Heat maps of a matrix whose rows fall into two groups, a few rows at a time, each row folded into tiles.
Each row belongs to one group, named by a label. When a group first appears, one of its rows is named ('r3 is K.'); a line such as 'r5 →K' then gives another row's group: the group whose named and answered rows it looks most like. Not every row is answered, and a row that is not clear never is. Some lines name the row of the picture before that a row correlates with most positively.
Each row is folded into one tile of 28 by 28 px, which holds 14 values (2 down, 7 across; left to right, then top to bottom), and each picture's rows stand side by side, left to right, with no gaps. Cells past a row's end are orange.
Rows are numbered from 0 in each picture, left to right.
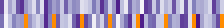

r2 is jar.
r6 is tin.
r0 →jar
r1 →jar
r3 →jar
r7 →jar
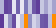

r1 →tin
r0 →tin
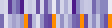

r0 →jar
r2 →jar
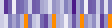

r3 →tin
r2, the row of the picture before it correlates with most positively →2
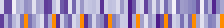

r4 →jar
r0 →tin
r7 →jar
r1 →jar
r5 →tin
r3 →jar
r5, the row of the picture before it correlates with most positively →3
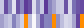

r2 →jar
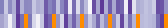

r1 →jar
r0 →jar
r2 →tin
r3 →jar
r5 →jar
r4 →tin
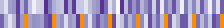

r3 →jar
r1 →jar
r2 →jar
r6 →tin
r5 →tin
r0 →jar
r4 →jar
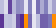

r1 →jar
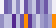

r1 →jar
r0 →tin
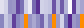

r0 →jar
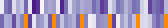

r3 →jar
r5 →jar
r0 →tin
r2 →tin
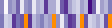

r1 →jar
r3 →tin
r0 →jar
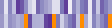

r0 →jar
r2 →tin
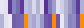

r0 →jar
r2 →jar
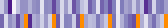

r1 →tin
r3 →tin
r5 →tin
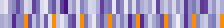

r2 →tin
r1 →tin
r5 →jar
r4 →tin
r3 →jar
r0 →jar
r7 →tin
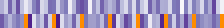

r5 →jar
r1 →tin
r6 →tin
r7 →jar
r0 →jar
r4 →tin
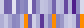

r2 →jar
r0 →tin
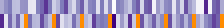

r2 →tin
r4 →tin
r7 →jar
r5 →tin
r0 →tin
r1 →jar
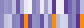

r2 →jar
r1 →tin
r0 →jar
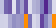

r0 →tin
